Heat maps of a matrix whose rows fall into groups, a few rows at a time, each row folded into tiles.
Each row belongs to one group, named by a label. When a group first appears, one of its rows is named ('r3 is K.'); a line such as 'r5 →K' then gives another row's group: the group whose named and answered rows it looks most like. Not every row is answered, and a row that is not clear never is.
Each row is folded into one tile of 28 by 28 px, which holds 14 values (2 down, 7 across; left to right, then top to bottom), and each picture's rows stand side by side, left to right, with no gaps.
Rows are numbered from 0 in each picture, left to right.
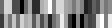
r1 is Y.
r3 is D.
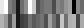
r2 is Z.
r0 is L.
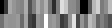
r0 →D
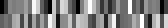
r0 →D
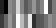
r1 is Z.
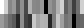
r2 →L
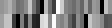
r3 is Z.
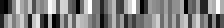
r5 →D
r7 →Y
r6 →Z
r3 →L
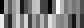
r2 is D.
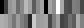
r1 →Z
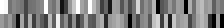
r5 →Z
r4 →L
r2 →Y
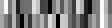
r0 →L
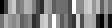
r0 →D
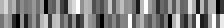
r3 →L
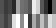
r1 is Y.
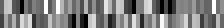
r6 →D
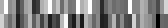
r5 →L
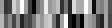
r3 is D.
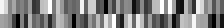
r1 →Y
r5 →Y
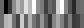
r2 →L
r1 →L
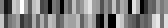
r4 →Z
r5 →D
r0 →Y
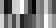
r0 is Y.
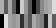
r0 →Z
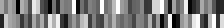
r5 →Y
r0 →Z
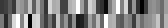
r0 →D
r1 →Z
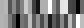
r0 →L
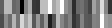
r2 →L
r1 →Y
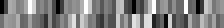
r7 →D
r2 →D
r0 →D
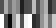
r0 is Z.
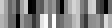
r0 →L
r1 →D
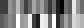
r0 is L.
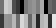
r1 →Z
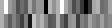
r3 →D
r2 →L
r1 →Z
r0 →L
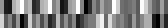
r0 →Y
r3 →D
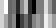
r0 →L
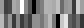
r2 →Z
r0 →Y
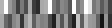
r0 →L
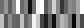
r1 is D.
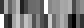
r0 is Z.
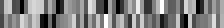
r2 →D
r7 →D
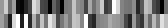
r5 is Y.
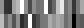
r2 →L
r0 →Y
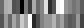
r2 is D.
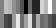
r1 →Y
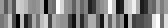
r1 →Z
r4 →Y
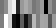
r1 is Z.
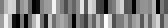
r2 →L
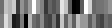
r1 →L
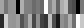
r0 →Z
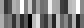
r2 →Y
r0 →Y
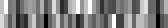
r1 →L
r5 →L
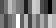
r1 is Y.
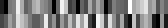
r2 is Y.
